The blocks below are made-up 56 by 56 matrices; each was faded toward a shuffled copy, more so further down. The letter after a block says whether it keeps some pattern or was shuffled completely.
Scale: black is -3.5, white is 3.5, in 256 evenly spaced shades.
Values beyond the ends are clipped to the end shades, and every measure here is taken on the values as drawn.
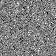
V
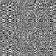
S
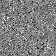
V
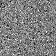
V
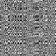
S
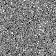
V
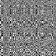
S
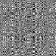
S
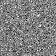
V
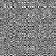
S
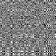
S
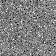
V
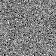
V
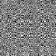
S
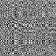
S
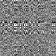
S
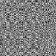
S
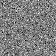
V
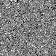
V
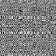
S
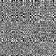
S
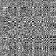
S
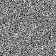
V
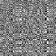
S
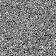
V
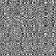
S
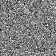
V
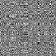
S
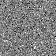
V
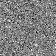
V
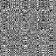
S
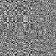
S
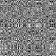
S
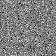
V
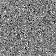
V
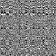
S
